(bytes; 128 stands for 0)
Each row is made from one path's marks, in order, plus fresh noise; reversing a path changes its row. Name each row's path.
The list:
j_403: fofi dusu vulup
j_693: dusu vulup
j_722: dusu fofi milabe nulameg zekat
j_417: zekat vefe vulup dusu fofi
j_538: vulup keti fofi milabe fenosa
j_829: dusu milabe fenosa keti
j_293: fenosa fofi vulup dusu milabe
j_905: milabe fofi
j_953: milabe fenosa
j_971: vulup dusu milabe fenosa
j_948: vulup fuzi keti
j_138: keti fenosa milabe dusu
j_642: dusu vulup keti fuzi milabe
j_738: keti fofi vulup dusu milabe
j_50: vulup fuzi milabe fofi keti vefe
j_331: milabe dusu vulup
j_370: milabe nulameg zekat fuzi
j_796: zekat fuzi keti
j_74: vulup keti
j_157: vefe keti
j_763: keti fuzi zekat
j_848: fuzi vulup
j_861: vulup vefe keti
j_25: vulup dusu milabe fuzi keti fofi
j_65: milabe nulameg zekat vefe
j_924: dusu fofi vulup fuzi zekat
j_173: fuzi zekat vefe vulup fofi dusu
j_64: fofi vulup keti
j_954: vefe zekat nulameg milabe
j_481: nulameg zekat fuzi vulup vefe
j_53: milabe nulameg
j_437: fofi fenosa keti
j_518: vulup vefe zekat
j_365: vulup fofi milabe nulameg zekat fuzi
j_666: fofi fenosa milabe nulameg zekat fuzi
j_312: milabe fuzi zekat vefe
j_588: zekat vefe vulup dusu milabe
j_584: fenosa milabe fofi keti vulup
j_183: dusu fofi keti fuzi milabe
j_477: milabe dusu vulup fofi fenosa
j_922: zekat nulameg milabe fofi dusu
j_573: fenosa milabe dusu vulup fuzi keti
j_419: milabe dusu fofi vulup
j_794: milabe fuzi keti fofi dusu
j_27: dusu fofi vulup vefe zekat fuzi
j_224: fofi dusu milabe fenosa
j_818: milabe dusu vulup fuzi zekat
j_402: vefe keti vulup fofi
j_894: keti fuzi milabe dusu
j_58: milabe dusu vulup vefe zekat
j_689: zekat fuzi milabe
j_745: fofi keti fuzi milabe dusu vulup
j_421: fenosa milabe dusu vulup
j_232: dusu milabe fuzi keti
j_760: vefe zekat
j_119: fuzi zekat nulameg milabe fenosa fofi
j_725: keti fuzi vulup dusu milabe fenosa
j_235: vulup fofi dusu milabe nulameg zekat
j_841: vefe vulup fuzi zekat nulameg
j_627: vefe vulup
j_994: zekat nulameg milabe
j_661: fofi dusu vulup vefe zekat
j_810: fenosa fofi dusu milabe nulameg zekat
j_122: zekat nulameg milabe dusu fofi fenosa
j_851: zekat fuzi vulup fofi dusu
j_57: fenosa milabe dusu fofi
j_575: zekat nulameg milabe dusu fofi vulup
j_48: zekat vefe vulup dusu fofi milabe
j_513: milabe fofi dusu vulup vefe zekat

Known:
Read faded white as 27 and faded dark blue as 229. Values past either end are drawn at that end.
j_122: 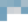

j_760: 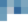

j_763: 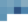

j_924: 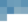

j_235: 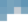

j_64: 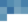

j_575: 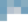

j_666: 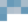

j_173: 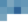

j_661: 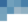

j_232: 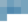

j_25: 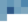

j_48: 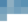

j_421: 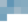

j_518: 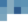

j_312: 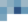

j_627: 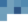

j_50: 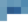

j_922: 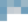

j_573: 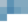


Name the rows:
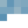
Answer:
j_138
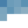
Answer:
j_693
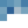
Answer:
j_738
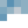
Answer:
j_57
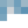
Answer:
j_65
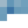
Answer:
j_794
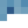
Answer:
j_745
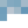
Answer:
j_53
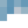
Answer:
j_477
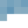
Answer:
j_331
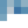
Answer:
j_481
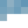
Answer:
j_58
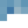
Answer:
j_183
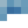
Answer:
j_725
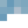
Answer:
j_829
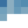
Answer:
j_417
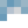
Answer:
j_810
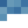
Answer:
j_402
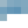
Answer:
j_818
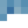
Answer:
j_538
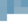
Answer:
j_971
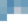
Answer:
j_293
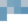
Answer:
j_119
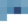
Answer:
j_848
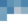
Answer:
j_403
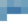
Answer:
j_894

